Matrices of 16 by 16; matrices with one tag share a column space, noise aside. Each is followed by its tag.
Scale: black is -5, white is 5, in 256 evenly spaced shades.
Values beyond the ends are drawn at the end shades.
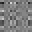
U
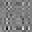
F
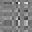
U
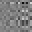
U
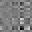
F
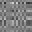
U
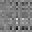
F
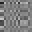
U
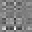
F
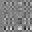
F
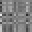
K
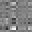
F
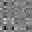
F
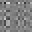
U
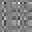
U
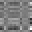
F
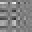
U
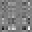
F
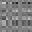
U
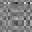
U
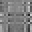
K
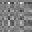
U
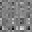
F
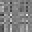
K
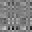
F
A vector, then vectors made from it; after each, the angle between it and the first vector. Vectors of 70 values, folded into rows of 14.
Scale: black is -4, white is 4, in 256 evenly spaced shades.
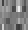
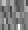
partly opposed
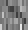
orthogonal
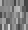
partly aligned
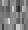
nearly opposite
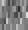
partly opposed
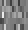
orthogonal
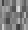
nearly parallel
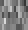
partly aligned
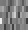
orthogonal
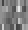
nearly parallel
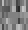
nearly opposite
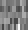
partly opposed
